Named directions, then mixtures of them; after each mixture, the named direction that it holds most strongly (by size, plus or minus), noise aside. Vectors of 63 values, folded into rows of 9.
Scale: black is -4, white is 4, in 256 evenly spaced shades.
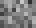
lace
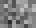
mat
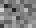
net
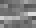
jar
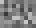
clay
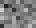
net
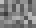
clay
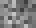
mat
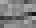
jar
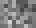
mat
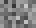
mat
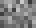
lace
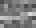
jar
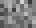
lace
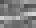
jar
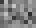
clay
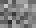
mat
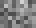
mat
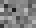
net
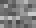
jar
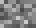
net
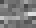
jar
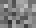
mat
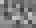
clay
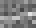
jar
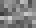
lace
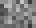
lace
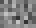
clay
